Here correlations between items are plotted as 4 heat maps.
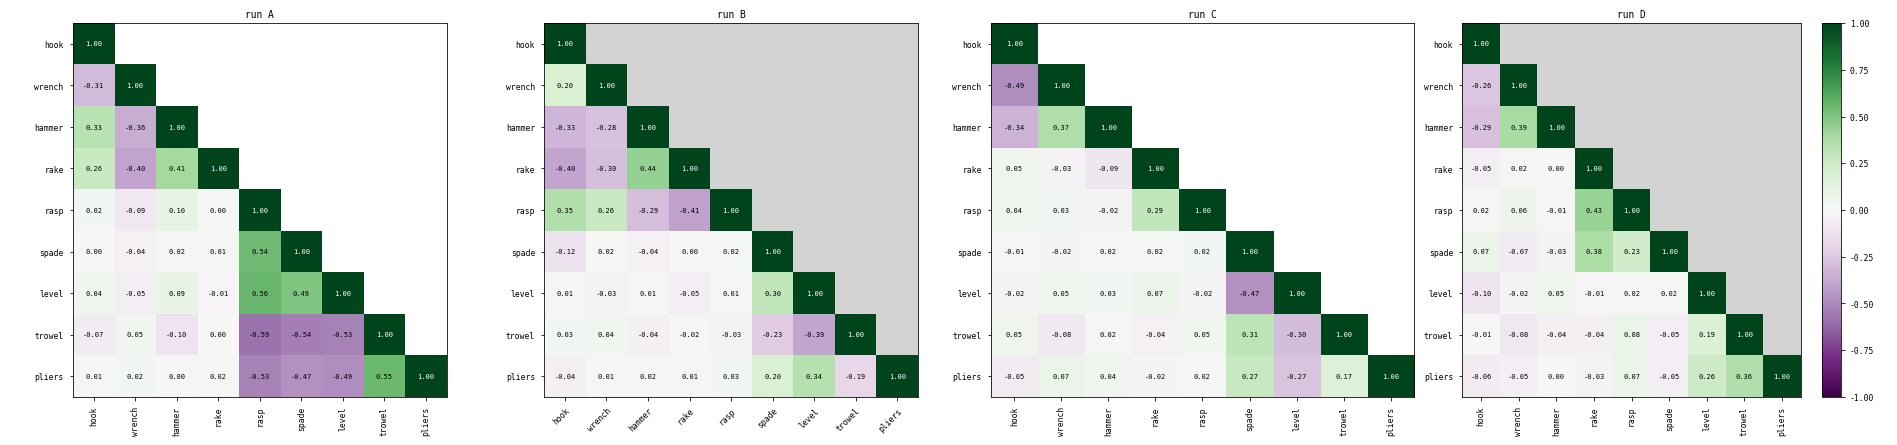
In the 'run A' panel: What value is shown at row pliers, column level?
-0.49
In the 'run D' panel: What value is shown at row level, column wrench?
-0.02
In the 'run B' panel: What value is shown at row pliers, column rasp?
0.03
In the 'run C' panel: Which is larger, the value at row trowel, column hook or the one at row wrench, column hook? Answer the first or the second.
the first
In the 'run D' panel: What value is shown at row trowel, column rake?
-0.04
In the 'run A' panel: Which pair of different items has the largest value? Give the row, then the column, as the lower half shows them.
level, rasp
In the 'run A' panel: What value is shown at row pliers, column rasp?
-0.53
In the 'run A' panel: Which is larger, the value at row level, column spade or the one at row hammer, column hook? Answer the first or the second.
the first
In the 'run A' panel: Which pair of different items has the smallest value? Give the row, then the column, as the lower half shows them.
trowel, rasp
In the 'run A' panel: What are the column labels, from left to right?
hook, wrench, hammer, rake, rasp, spade, level, trowel, pliers
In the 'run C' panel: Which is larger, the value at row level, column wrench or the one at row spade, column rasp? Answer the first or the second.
the first
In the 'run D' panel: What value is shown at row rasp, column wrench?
0.06
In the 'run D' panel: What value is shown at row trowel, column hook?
-0.01
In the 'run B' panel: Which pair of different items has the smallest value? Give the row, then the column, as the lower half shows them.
rasp, rake
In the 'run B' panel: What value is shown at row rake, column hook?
-0.40
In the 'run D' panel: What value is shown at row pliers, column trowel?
0.36
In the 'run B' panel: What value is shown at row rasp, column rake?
-0.41
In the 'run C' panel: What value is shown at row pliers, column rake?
-0.02
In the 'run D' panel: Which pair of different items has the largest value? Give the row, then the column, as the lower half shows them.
rasp, rake
